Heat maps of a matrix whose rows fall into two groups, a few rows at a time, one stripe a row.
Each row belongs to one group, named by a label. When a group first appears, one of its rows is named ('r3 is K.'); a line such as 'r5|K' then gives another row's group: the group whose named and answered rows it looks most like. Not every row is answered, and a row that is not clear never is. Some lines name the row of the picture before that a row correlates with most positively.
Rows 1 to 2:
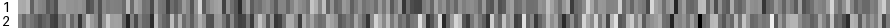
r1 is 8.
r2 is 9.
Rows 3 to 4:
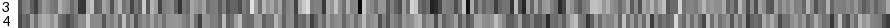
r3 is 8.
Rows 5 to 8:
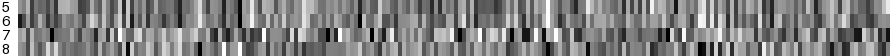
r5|8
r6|8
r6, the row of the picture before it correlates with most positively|3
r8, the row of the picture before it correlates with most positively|4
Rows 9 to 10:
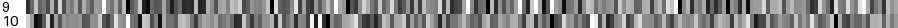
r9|9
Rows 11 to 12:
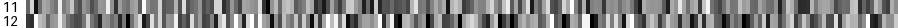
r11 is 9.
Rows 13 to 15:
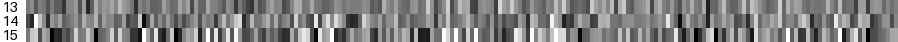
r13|9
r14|9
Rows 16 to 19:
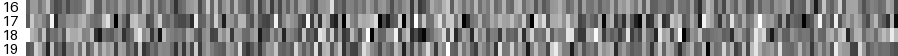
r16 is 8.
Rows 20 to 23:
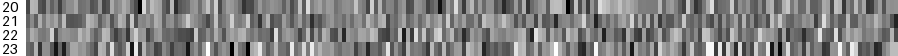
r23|8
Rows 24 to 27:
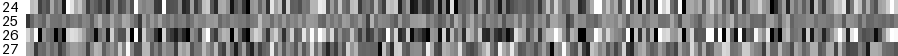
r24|8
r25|8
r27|9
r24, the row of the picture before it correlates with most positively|23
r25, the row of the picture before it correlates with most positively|20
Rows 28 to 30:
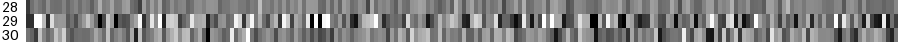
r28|8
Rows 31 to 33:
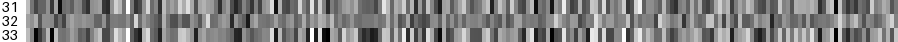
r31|9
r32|8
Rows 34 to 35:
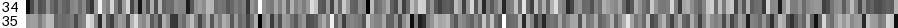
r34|8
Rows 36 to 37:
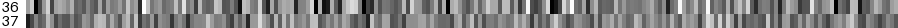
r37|8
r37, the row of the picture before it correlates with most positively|34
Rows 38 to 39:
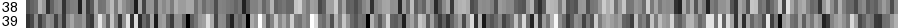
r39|8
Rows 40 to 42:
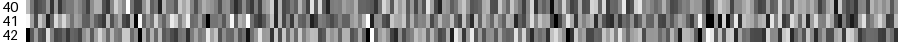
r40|9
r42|8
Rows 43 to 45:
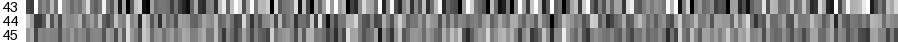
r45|9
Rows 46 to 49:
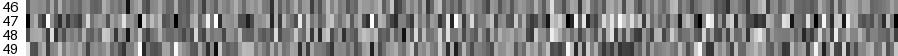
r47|8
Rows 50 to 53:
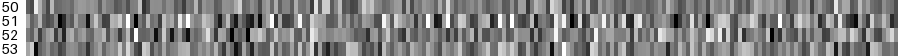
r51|9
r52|8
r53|9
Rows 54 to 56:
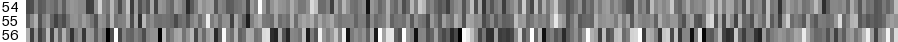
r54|8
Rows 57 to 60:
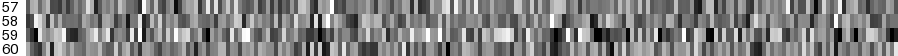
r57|8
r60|9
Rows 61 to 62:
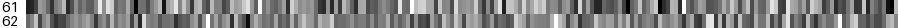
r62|8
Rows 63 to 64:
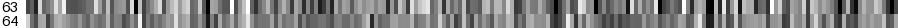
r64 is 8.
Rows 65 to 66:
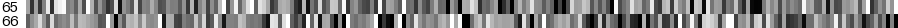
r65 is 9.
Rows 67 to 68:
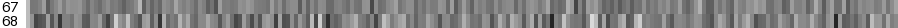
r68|9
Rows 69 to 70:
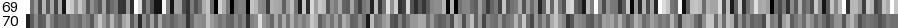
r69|8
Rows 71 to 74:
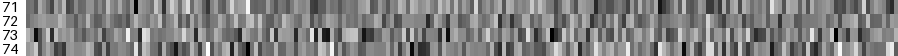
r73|9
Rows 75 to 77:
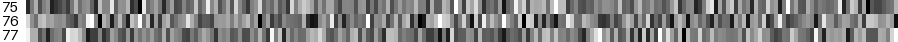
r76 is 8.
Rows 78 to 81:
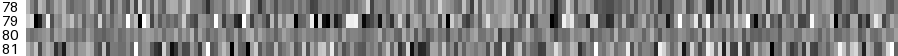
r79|9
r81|8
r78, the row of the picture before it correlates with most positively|76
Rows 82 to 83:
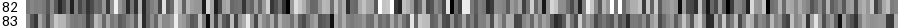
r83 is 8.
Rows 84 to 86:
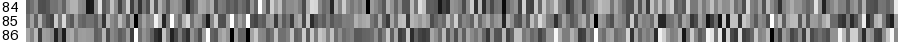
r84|8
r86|8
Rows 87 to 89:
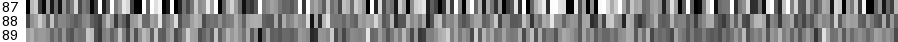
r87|8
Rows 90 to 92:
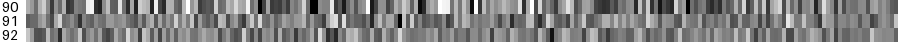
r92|9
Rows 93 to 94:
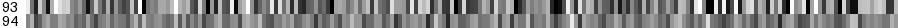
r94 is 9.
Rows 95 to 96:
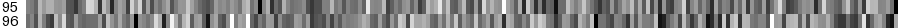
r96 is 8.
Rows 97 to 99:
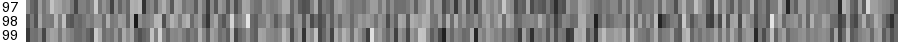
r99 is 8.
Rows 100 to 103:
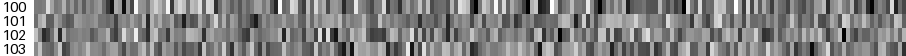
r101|8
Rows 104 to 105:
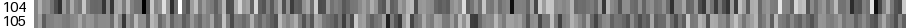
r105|9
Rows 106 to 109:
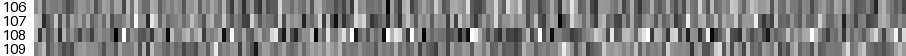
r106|9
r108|9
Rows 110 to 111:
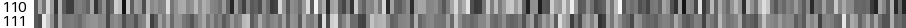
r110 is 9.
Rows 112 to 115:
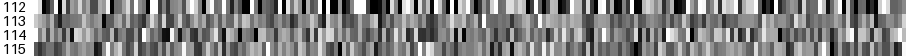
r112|9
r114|8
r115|8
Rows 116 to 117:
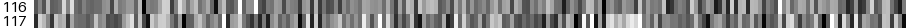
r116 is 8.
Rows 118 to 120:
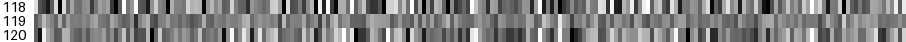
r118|9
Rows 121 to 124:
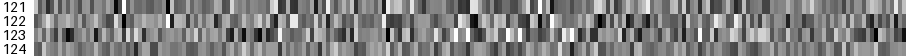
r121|9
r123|9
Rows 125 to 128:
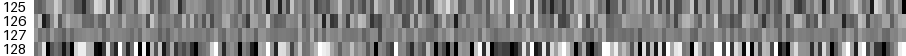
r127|8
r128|8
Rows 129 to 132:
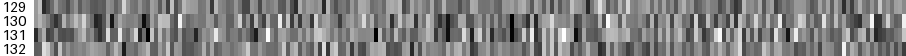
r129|9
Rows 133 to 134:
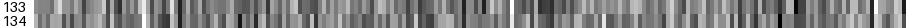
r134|8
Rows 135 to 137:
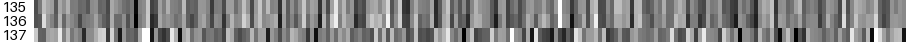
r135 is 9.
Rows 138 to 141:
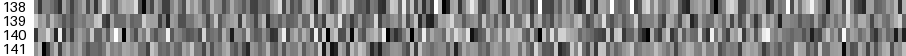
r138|9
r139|8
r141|9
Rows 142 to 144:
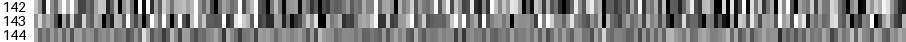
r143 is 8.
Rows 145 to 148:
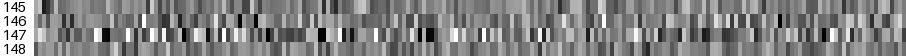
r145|9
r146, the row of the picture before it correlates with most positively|144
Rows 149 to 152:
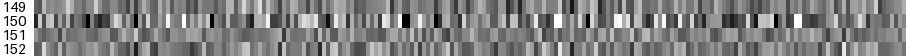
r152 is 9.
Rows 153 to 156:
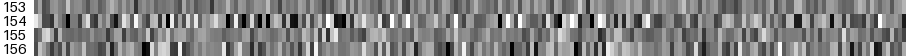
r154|9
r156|8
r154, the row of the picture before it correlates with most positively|151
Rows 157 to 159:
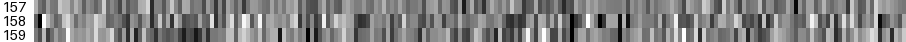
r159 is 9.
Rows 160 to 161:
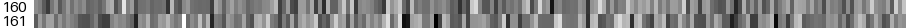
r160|9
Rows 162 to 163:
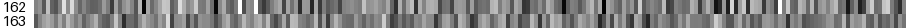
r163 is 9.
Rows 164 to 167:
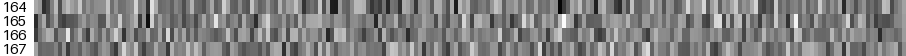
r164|9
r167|9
